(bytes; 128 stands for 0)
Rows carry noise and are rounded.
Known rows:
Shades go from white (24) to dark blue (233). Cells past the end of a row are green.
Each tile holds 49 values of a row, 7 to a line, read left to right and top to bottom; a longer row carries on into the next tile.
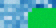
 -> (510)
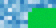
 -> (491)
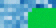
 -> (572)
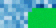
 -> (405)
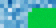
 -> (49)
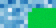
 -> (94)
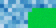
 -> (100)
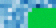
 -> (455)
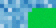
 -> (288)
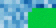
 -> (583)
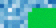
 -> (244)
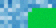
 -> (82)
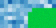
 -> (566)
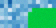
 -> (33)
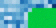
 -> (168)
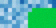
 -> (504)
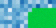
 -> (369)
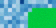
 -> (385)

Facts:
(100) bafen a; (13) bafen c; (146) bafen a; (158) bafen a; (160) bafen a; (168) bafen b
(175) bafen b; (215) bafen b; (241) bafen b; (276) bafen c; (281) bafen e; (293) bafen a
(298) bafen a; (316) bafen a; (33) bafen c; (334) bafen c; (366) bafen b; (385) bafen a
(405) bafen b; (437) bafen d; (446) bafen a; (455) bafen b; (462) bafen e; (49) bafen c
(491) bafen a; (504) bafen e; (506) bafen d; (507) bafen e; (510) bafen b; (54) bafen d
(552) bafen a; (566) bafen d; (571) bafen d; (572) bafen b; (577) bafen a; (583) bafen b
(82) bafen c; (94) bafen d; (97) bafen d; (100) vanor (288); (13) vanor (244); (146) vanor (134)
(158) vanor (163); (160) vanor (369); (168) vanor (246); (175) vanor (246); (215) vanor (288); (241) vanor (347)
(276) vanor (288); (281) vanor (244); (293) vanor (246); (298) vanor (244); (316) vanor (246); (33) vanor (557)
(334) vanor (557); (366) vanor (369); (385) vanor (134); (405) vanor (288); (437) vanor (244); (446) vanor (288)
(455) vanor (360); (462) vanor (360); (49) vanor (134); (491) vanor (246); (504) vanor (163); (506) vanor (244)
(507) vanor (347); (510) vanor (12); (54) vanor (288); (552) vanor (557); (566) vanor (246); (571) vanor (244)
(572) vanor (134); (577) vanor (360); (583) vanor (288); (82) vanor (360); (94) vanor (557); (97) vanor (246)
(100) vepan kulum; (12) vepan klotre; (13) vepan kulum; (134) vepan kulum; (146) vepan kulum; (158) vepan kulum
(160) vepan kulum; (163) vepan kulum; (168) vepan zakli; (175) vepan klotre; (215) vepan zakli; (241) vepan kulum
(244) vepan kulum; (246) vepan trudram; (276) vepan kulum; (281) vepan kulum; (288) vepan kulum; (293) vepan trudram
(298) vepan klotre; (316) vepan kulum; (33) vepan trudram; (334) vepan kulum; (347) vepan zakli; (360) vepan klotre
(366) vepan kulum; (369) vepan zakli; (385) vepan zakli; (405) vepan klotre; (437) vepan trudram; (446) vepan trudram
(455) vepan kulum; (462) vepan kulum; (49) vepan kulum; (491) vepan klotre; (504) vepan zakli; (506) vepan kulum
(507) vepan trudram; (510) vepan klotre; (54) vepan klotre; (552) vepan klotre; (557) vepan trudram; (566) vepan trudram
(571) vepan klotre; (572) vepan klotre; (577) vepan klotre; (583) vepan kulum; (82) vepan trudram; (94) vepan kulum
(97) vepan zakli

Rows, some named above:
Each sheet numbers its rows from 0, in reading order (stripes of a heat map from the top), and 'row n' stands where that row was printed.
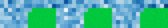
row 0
(276)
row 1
(94)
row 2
(215)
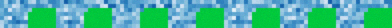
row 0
(316)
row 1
(566)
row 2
(54)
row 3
(298)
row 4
(293)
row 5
(506)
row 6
(298)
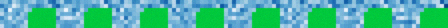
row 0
(281)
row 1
(571)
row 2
(462)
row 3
(276)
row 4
(13)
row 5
(504)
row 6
(94)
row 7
(97)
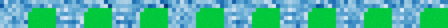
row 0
(446)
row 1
(97)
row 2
(168)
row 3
(507)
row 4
(566)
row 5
(175)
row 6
(246)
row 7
(557)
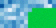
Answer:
(437)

